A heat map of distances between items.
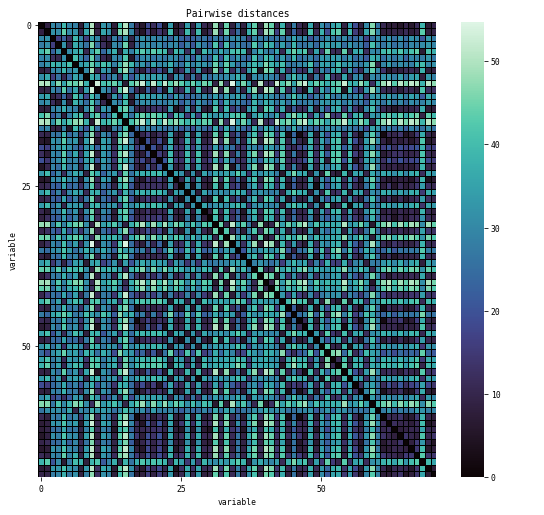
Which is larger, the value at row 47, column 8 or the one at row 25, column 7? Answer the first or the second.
the first
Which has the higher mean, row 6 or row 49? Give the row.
6
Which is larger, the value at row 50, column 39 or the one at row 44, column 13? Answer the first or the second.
the first
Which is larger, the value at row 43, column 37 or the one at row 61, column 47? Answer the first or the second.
the first
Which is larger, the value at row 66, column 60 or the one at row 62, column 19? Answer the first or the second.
the first
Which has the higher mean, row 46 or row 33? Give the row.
33
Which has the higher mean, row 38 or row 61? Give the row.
38
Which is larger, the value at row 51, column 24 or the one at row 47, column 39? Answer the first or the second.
the first
